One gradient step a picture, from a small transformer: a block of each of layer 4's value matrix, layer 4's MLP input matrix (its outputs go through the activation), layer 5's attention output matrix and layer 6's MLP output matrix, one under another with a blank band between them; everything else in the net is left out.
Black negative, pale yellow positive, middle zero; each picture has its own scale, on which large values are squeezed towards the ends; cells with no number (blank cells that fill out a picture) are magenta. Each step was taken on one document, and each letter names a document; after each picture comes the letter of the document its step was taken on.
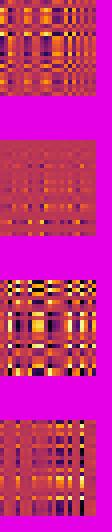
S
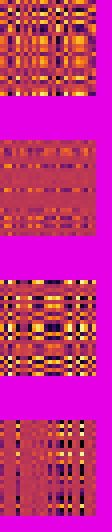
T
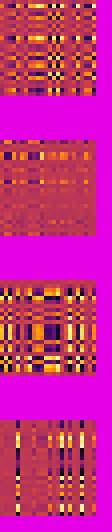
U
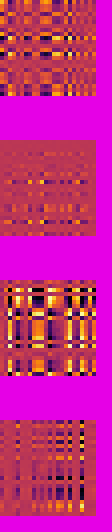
S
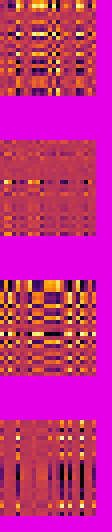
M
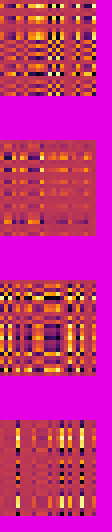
U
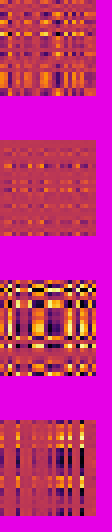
S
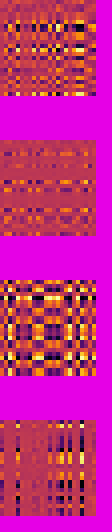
T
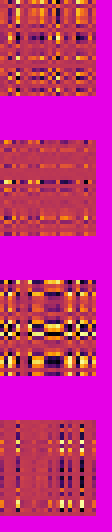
M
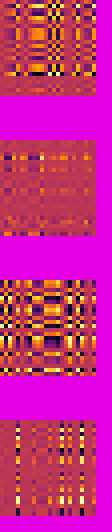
U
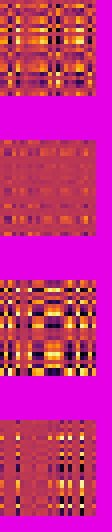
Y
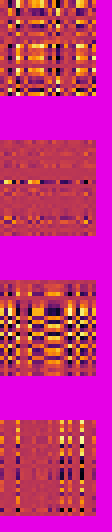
M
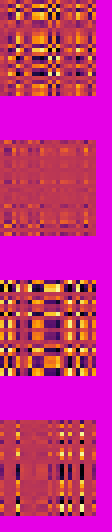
Y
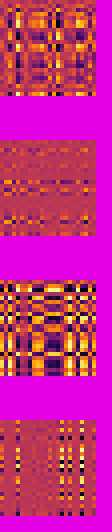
Y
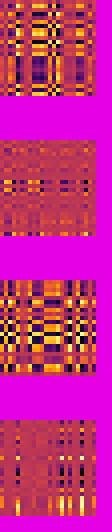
M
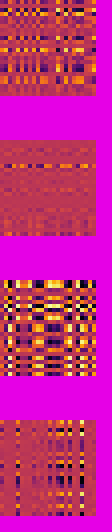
T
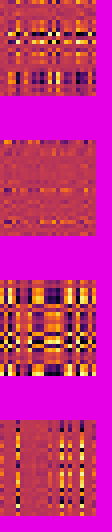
M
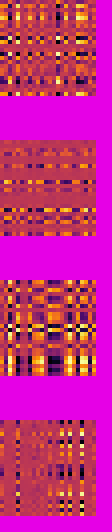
T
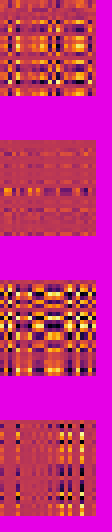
T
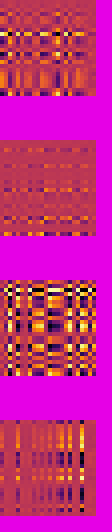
S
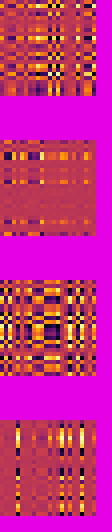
U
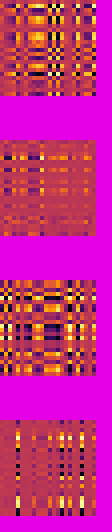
U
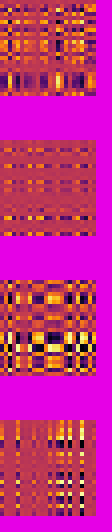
T
